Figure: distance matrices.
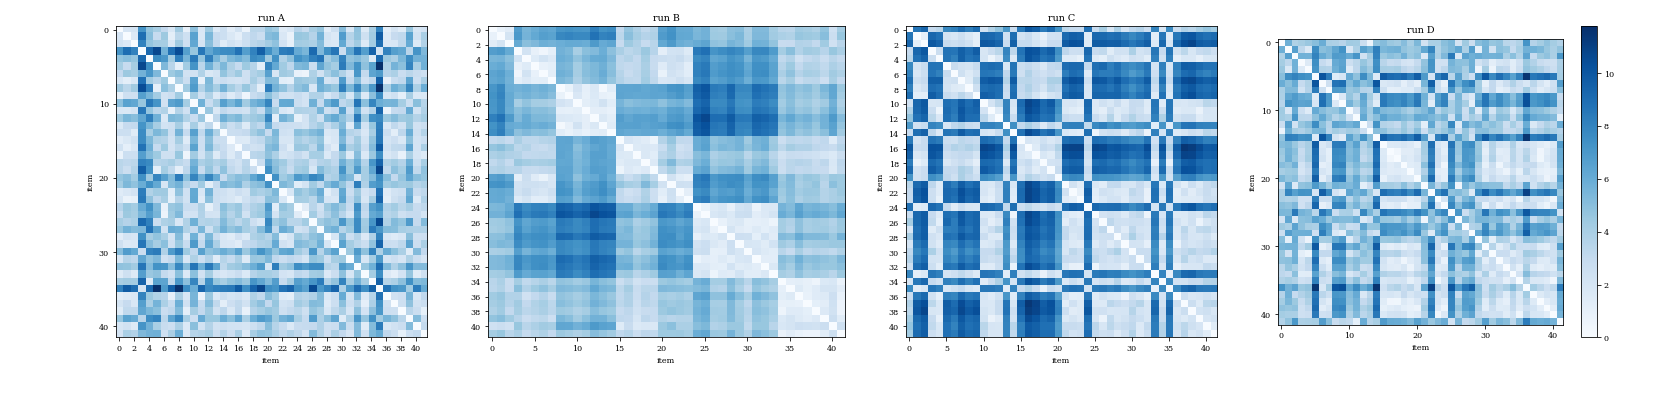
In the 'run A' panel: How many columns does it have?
42
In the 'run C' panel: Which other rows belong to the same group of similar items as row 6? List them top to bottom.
1, 2, 5, 7, 8, 9, 13, 15, 16, 17, 18, 19, 20, 24, 33, 35
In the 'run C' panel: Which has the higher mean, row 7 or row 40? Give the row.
7
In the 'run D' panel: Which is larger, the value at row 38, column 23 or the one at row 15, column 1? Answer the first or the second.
the second
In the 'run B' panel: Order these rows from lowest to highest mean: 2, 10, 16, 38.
38, 16, 2, 10
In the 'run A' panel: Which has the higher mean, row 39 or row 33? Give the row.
39
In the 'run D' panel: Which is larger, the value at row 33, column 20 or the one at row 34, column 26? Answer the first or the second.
the second
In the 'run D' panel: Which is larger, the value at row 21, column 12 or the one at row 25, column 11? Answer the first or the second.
the second
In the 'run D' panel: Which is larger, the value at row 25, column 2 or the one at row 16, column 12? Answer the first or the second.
the first
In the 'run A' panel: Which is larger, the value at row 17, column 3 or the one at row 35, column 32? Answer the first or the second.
the second
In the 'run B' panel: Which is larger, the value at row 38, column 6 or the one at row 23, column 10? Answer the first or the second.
the second
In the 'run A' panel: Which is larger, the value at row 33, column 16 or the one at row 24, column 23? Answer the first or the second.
the second
